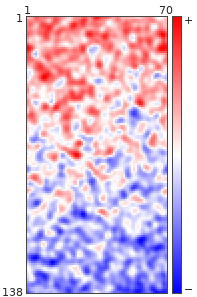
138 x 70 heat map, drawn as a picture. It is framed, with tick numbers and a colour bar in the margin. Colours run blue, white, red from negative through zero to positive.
The texture is blotchy. There are no lone odd cells. Overall the values sit about 50% of the way up the scale. There is an overall slope up to the top. No regular stripes run through it. No single row or column stands out from its neighbours.
